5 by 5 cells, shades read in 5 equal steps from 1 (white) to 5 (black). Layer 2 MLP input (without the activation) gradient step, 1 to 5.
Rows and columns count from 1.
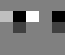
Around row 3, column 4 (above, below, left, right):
3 3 3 4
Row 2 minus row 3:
-1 1 -2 0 1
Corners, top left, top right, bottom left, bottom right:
3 3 3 3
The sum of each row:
15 16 17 15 15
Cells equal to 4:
2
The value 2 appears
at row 2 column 1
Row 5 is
3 3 3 3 3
